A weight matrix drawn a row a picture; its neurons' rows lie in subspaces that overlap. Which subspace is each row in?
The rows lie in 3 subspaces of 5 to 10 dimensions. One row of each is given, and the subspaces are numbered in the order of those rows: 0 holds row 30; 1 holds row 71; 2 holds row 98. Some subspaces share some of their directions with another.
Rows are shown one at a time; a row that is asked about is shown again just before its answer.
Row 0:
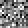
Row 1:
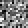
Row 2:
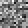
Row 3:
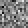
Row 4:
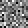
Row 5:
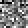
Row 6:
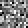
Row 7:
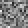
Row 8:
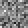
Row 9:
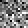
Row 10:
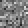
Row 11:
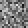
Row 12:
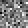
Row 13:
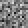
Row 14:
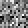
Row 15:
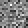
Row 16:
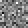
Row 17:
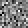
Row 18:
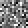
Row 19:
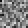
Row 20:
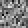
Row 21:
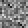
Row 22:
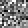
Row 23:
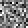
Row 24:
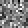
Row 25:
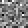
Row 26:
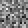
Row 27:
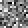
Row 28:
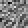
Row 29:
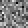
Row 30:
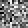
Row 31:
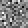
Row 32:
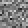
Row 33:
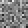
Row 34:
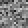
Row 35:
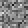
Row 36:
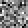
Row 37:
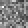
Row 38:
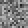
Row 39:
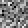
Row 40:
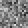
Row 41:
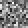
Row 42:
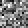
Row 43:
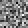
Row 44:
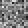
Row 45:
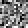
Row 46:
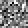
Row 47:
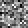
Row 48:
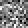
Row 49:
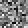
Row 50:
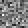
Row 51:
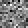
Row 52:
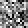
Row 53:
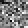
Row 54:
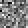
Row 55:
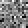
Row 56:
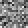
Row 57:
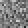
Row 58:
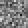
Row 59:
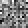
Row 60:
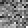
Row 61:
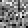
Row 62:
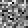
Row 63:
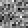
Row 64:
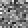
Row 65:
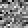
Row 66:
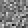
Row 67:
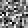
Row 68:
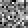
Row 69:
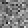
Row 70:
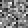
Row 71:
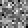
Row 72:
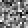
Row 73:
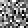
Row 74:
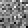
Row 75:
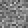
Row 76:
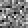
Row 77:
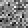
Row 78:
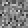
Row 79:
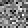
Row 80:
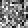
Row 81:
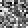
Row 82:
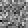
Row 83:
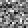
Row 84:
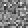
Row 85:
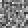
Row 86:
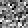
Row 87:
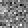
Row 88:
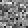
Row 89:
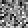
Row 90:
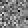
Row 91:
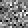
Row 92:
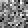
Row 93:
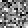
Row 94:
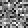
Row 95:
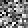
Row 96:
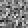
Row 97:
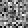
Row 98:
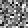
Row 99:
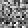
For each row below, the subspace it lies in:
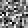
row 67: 0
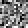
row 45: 2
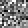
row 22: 2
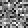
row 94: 1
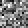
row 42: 0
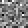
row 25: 2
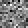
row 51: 0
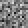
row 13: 0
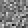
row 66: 0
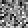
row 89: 0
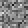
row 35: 1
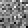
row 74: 1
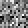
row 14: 0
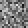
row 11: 2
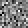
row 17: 2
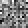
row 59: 1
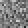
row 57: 2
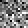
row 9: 2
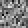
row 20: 0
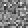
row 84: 0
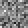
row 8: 1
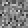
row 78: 2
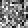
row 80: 2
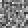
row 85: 2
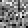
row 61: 1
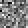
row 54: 1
